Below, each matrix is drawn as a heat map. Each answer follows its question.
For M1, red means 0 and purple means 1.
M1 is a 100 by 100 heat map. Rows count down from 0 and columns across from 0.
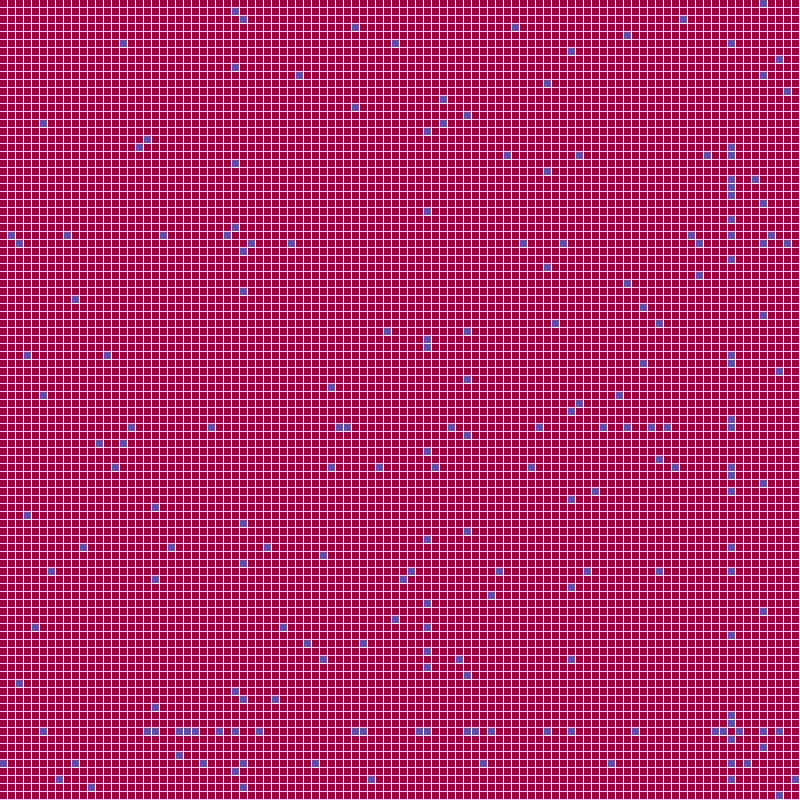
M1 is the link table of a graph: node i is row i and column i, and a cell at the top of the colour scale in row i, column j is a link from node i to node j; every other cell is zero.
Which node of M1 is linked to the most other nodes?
node 91
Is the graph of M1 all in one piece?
yes
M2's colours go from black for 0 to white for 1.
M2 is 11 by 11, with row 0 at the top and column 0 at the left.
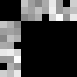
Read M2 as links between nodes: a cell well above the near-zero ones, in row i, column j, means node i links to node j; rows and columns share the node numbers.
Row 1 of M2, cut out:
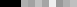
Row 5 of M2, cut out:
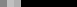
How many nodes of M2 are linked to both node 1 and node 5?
0
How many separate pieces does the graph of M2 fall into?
1
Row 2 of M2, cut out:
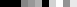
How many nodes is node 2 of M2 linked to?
7
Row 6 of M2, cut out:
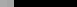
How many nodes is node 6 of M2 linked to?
2
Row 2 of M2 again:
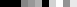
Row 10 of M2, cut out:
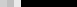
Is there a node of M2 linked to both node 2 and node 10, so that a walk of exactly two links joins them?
no
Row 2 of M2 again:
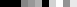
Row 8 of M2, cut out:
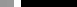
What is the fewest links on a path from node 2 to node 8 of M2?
1
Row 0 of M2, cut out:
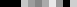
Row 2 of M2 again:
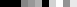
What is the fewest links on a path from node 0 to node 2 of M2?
2
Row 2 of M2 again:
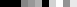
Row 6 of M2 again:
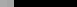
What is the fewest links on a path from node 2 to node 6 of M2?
3
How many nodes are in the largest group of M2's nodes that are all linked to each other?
2
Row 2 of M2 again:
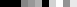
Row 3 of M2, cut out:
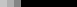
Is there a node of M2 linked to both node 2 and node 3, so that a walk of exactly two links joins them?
no
